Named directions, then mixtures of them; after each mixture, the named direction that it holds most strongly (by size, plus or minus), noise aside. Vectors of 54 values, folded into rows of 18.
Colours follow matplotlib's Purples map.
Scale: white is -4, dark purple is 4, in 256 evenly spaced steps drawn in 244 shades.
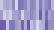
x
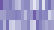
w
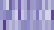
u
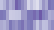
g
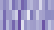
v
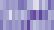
g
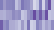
w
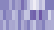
w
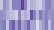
v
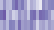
g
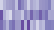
x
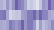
g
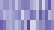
x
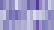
g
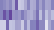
x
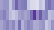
g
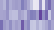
w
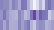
w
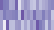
x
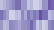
g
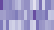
w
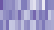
w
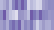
g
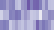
g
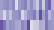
x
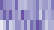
x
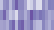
g
